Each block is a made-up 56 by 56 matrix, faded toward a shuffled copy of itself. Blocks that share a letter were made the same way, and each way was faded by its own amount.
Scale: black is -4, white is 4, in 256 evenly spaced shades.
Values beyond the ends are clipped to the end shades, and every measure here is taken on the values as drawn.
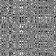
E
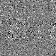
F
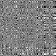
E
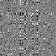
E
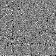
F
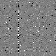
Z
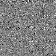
F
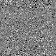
F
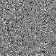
F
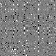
Z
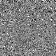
F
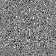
F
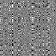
E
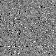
F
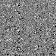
F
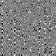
Z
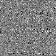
F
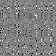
Z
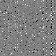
Z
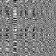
E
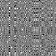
E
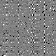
Z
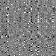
Z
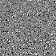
F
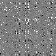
Z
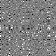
Z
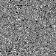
F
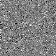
F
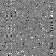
Z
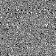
F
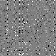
Z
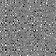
Z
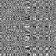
E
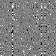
Z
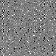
Z
